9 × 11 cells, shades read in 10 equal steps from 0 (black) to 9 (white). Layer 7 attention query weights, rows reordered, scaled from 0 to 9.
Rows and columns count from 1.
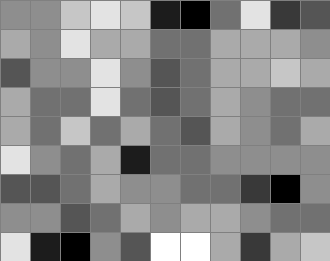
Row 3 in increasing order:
3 3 4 5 5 5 6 6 6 7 8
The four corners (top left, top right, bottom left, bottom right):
5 3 8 7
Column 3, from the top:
7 8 5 4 7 4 4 3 0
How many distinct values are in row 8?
4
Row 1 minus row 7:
2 2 3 2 2 -4 -4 0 6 2 -2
